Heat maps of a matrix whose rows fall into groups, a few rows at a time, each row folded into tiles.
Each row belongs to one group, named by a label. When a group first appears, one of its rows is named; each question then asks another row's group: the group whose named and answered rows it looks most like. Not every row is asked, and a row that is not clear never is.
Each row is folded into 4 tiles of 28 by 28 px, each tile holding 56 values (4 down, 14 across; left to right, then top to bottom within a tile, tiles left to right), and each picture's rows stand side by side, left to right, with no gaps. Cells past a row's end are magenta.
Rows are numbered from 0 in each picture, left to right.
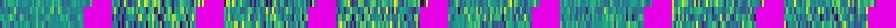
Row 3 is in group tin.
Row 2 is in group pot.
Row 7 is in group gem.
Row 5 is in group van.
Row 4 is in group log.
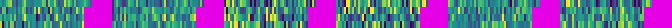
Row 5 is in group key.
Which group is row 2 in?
pot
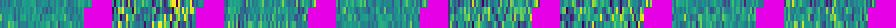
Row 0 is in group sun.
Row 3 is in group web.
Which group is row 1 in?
web
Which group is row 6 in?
key
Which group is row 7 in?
pot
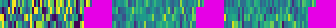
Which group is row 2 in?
sun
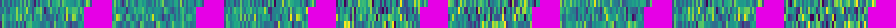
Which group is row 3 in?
sun
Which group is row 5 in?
van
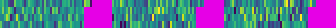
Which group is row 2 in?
log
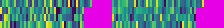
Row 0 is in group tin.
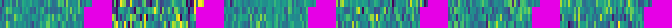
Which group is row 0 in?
web
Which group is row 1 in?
key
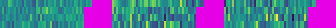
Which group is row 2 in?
pot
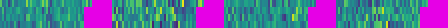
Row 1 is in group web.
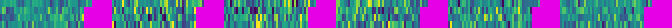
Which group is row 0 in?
pot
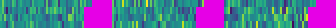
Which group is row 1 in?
van
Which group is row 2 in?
pot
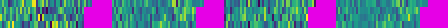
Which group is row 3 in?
web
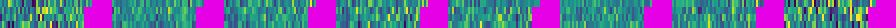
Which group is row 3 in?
pot
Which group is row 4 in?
pot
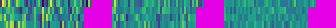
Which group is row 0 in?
pot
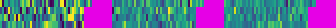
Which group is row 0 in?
web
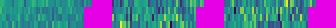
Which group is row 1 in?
sun
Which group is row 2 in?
log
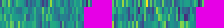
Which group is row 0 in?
pot
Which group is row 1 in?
van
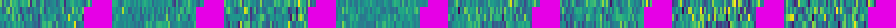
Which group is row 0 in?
web
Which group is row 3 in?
web
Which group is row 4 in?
log
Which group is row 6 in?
log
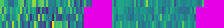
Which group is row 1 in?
van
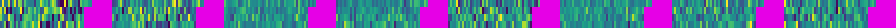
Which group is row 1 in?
log
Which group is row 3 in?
sun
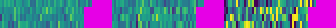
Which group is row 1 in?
key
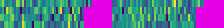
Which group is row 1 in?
log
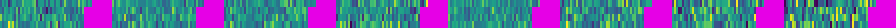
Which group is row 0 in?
sun
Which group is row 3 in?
tin
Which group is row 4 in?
van
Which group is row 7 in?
sun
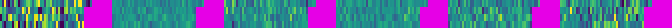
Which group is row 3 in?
web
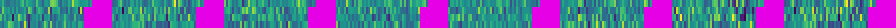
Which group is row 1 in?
log
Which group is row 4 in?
tin
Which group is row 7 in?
log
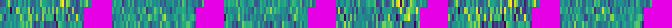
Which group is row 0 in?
log
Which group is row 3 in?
web
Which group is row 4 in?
log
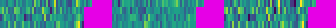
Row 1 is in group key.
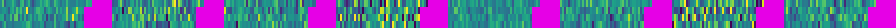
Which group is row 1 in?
log
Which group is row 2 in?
tin
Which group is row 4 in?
web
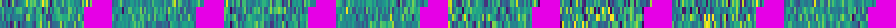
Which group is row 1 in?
log
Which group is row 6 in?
key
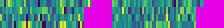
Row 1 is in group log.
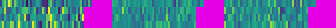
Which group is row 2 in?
tin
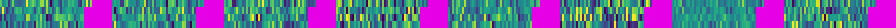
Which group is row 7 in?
sun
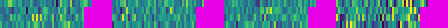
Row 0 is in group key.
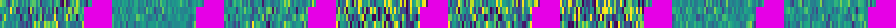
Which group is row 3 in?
gem
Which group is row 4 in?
gem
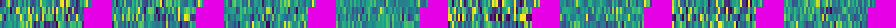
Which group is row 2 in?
key
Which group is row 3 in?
van
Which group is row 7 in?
sun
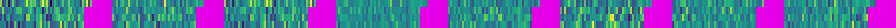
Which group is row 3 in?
gem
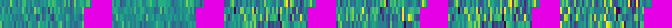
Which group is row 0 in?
gem
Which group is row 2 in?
log
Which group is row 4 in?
log
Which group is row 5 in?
tin
